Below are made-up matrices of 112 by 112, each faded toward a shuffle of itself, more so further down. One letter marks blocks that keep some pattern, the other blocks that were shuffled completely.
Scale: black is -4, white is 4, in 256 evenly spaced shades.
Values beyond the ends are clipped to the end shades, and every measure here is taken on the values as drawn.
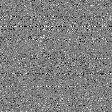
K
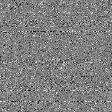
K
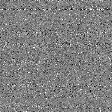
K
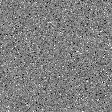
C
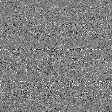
K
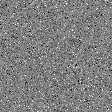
C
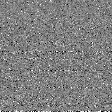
K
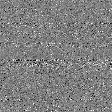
K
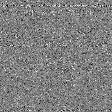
K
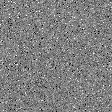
C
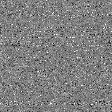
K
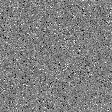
C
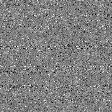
K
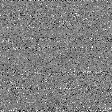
K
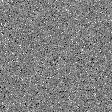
C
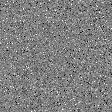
C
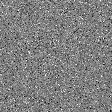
C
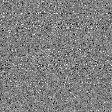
K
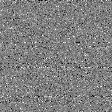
K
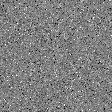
C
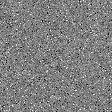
C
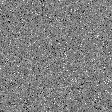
C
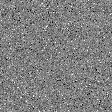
C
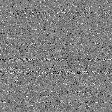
K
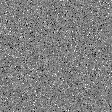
C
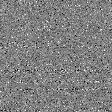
K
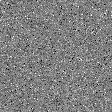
C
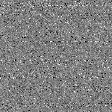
K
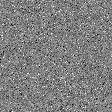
C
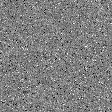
C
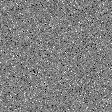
C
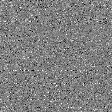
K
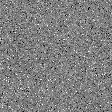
C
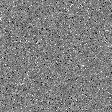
C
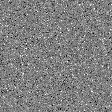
C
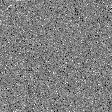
C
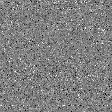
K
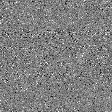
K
